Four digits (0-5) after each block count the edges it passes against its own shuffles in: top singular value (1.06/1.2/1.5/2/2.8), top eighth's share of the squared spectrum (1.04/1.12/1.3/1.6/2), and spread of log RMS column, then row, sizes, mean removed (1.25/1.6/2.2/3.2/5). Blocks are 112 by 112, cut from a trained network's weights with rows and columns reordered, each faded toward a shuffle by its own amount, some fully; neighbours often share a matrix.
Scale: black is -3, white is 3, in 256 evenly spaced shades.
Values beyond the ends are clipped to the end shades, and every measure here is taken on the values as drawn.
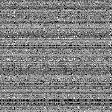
5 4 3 3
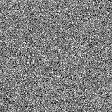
3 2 0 1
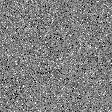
1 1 0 0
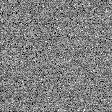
1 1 0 0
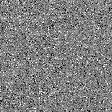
3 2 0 1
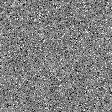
0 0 0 0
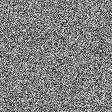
0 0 0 0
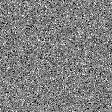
2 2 0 0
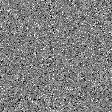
2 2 1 1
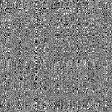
4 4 3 3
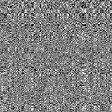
4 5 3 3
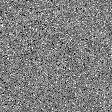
1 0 0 0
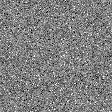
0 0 0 0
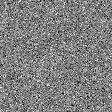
0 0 0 0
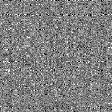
3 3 1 3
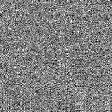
4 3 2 1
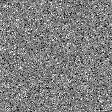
2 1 0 0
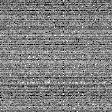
5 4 2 3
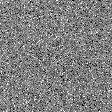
1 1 0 0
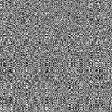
4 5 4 3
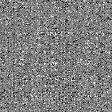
3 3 1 3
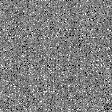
2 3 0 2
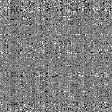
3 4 2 4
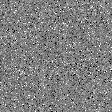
1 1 0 1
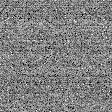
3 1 0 0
